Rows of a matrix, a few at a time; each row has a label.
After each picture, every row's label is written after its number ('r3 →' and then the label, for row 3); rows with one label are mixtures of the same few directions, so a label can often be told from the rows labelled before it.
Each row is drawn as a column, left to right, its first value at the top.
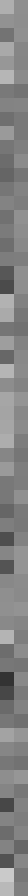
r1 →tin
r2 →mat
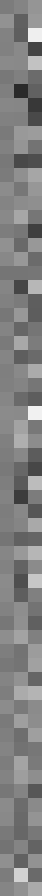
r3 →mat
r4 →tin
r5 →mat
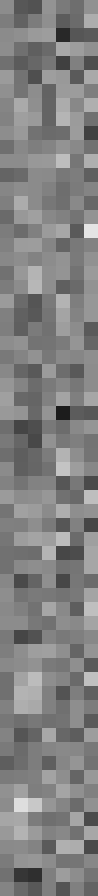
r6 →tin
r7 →tin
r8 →tin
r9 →mat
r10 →mat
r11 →mat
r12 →mat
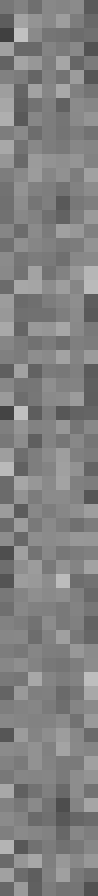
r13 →mat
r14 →mat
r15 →tin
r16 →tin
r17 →tin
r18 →mat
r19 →tin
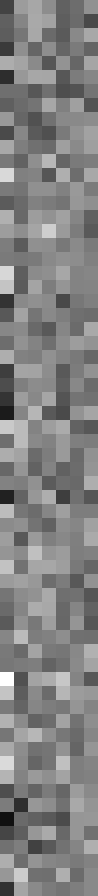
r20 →tin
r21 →tin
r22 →mat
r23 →mat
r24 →tin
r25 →tin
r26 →mat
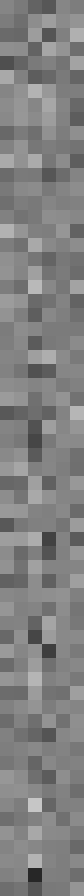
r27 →mat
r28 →mat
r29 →tin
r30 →mat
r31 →mat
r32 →mat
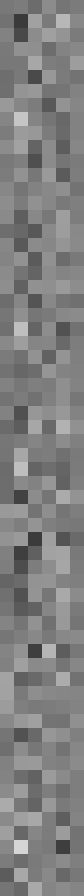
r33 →tin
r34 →mat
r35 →mat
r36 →mat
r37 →mat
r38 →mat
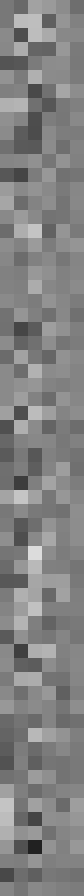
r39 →tin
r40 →mat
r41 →mat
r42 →mat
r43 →tin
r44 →tin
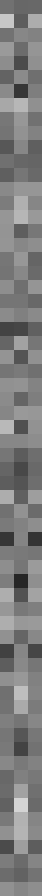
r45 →mat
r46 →tin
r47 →mat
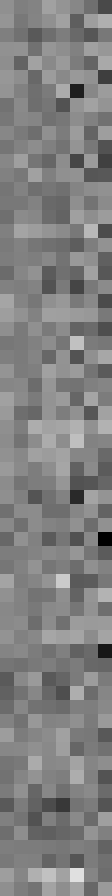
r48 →tin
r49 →mat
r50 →tin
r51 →tin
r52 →tin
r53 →tin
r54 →mat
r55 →mat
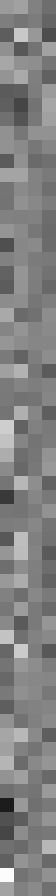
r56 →tin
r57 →mat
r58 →mat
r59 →mat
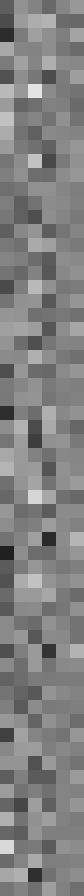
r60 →mat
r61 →tin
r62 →tin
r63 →mat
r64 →mat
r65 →mat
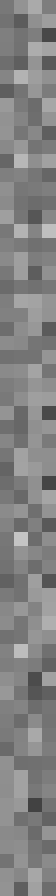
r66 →tin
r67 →mat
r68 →tin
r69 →mat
